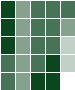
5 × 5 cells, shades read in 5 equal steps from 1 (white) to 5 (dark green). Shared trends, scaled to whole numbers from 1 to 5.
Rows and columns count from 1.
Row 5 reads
4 3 5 5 1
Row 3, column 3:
4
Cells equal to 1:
1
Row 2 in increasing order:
3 3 4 4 5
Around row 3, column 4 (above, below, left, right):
4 5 4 2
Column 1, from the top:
5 5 5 4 4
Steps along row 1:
down up same same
